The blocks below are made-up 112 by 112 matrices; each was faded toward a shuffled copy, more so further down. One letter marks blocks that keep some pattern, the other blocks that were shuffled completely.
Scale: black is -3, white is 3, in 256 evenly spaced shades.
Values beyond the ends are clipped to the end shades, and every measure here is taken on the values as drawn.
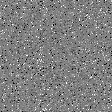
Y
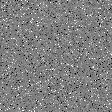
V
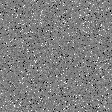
V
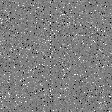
Y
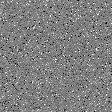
V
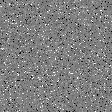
V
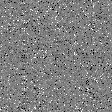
Y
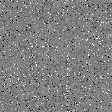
Y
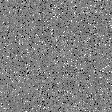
Y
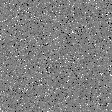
V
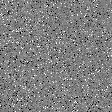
V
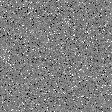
V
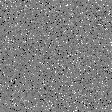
V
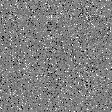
Y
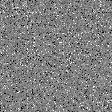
Y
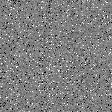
Y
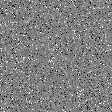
Y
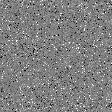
Y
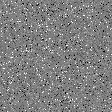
V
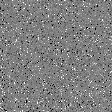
Y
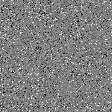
Y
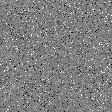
V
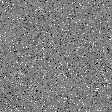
V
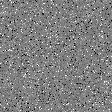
V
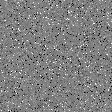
V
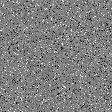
V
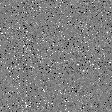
Y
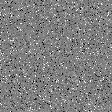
Y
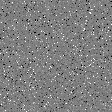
V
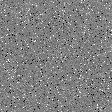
V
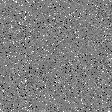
Y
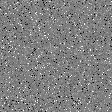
V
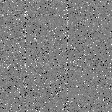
Y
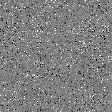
Y
